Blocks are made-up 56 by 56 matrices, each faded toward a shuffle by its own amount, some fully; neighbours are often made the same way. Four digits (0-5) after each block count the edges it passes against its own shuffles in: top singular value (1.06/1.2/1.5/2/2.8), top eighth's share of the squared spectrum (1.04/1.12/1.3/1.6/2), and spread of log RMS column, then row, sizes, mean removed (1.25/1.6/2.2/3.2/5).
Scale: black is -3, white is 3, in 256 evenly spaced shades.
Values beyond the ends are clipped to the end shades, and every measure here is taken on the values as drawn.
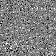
2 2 0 0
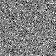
2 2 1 0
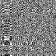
4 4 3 2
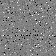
2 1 0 0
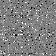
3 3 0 1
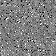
3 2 1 1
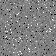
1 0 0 0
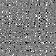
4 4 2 2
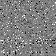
3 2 1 1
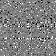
4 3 1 2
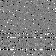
4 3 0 2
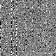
2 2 3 0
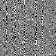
2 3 3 0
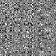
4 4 2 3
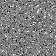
0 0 0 0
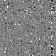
3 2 1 1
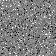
0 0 0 0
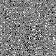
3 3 1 1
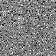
3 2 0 1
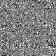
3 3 1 1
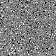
2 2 0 1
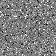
2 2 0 0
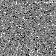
0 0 0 0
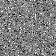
2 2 0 0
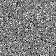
2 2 0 0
